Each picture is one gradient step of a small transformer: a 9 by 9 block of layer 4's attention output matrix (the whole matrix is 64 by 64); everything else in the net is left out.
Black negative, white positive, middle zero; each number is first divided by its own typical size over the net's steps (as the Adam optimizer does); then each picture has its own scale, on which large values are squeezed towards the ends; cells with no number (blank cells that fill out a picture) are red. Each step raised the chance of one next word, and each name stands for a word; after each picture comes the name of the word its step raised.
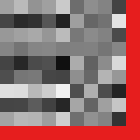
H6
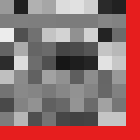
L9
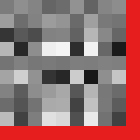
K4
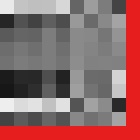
L9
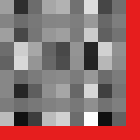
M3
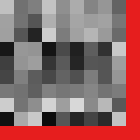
L9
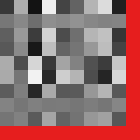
K4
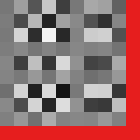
H6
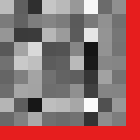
L9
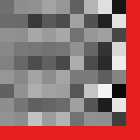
H6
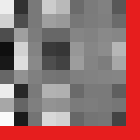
M3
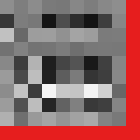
H6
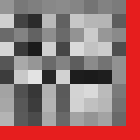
K4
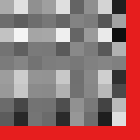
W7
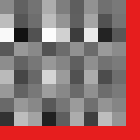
W7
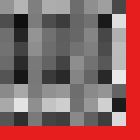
L9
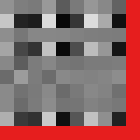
K4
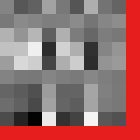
M3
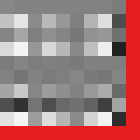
K4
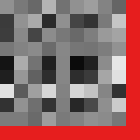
H6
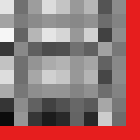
W7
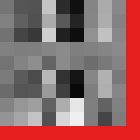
W7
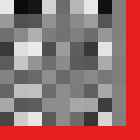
L9
